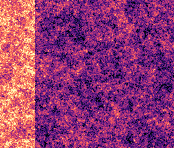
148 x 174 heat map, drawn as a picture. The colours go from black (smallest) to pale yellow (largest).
Stripes: none. Seam: vertical, 20% of the way across, the left part higher. Grain: blotchy.
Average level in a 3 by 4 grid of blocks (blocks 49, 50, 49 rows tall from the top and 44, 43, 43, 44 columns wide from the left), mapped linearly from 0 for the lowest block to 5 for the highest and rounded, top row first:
5011 | 5100 | 5110
